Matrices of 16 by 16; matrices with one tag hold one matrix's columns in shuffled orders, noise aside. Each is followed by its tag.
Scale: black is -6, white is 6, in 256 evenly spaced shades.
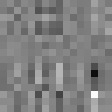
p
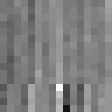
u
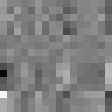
p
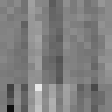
u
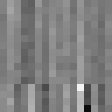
u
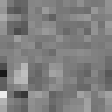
p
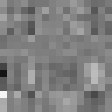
p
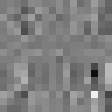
p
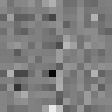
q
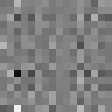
q
